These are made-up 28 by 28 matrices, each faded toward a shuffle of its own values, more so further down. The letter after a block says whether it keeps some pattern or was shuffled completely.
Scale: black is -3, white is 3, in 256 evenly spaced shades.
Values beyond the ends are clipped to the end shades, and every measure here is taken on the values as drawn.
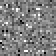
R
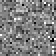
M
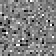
R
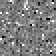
R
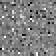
M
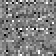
M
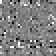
M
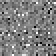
M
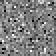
R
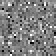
M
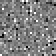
R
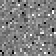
R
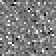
R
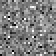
R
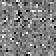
M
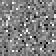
R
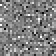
R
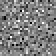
M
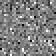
R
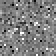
R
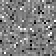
R
